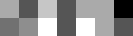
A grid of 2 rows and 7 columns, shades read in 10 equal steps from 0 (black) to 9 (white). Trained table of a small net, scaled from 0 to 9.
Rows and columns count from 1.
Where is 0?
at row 1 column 7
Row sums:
31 39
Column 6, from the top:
6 6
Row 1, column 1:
6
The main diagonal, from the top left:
6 5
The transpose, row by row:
6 4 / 3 5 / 7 9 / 3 3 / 6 9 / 6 6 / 0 3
